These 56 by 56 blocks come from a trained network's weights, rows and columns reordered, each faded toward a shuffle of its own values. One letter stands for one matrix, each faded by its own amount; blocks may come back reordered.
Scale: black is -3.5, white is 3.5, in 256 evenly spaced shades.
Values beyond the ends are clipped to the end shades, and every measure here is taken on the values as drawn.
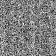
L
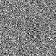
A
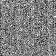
L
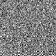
A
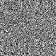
A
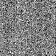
L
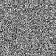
A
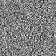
A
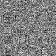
A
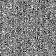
L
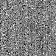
L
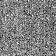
L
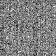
L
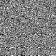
A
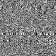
A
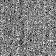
L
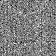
L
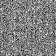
L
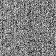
L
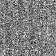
L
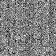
L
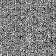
L
